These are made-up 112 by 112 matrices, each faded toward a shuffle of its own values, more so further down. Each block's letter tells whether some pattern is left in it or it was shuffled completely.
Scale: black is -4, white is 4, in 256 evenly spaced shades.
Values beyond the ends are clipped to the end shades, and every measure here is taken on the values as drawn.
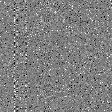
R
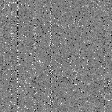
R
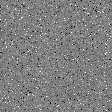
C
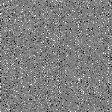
R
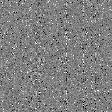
R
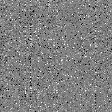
R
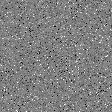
C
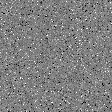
C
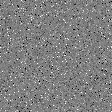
C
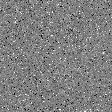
C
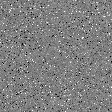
C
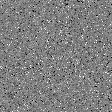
C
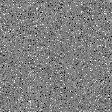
R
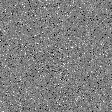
C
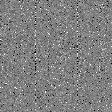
R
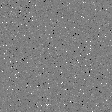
C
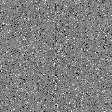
R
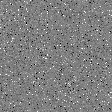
C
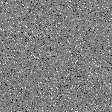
C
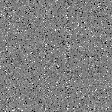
R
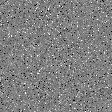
C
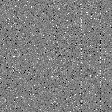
R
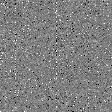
R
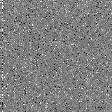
R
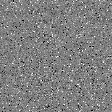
R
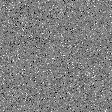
C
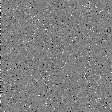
R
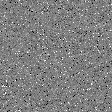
C
